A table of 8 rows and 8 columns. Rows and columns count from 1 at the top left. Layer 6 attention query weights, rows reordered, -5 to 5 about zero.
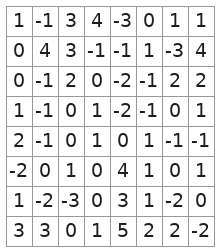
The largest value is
5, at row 8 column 5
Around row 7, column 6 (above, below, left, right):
1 2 3 -2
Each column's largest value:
3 4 3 4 5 2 2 4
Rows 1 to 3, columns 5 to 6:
-3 0 / -1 1 / -2 -1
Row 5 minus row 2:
2 -5 -3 2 1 0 2 -5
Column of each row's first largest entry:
4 2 3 1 1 5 5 5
